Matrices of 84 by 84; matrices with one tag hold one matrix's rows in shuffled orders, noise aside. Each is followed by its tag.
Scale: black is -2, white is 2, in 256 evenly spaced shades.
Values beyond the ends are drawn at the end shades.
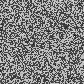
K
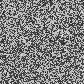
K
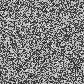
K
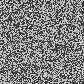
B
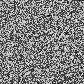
K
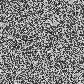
B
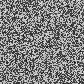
B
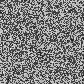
B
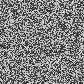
K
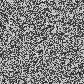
K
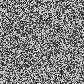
B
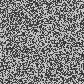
B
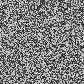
K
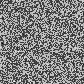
B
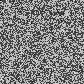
K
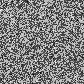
K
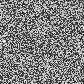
B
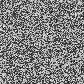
B
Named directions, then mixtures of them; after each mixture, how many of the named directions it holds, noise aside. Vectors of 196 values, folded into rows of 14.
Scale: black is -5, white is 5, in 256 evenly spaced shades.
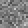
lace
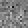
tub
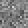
two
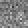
two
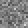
one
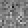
one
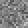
one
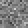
one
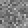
one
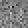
one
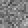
one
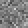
one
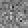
two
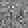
one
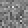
one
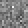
one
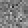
two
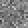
two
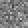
two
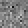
one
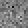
one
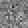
two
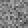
two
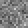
one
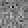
one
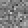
two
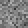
one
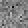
one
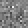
one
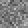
one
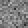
one
